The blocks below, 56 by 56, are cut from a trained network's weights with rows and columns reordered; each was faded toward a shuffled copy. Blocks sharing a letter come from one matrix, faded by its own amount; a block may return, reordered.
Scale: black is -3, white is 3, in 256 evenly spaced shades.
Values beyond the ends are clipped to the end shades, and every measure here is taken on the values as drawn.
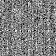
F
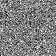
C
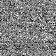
C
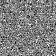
C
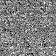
C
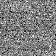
C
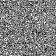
C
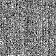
F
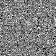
C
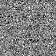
C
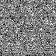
C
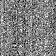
F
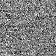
C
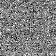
C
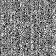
F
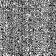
F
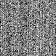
F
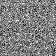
C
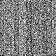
F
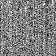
F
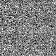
C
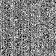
F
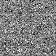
C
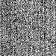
F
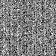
F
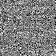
C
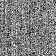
F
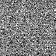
C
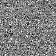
C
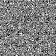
C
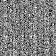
F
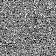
C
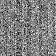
F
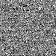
C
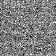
C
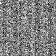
F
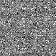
C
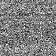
C
